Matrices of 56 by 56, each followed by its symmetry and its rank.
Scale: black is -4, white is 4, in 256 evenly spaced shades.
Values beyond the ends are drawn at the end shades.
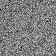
symmetric, full rank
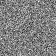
symmetric, full rank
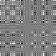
symmetric, rank two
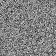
symmetric, full rank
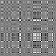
symmetric, rank two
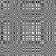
symmetric, rank two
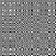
symmetric, rank two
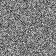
symmetric, full rank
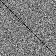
symmetric, full rank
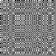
symmetric, rank two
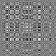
symmetric, rank two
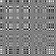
symmetric, rank two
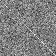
symmetric, full rank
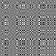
symmetric, rank two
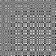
symmetric, rank two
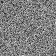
symmetric, full rank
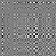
symmetric, rank two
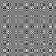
symmetric, rank two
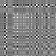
symmetric, rank two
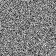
symmetric, full rank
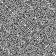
symmetric, full rank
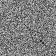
symmetric, full rank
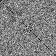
symmetric, full rank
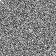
symmetric, full rank
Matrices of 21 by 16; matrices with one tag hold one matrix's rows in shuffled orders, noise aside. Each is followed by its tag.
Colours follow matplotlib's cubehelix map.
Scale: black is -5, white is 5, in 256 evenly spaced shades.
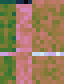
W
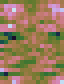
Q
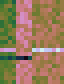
W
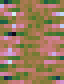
Q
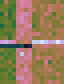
W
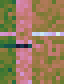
W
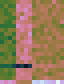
W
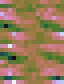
Q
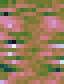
Q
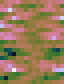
Q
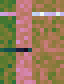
W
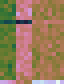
W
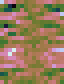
Q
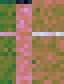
W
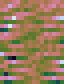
Q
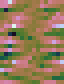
Q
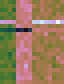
W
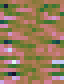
Q
